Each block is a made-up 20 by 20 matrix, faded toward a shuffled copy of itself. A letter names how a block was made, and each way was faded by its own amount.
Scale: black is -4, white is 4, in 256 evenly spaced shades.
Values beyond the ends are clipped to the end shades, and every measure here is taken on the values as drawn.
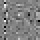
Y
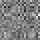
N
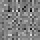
N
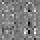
Y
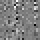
Y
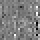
Y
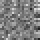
N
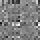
N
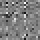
N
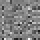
N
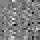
Y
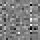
N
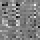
N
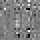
Y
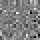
Y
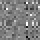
N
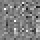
Y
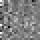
Y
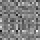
N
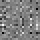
Y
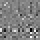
N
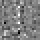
Y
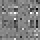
N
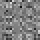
N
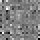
Y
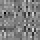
N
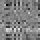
N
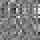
N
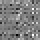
N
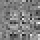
N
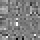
Y
